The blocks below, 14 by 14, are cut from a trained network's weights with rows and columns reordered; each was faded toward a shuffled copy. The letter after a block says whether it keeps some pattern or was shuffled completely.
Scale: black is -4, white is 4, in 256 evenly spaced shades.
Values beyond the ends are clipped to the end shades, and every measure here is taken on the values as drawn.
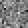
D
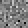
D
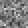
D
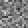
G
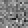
D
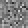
D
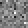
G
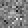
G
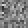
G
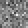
D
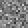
D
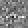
G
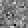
D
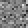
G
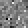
D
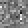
G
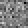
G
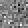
D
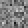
G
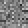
G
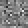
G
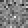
D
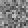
D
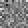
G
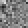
G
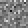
D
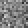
D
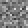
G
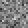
D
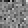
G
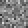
D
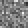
D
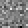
G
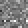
G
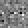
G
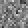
D
